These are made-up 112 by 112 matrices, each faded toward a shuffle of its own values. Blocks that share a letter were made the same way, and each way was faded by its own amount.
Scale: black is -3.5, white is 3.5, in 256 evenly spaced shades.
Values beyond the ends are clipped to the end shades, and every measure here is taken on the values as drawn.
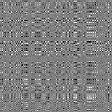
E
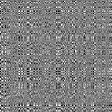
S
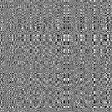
S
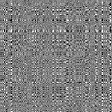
S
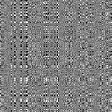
S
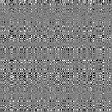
E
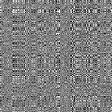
S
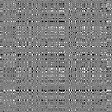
E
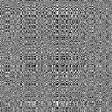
S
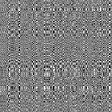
S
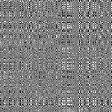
S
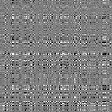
E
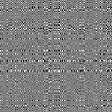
E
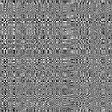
S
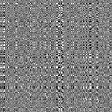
S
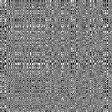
S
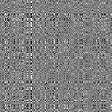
S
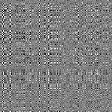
S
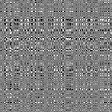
E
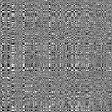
S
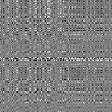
E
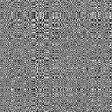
S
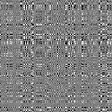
E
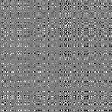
E
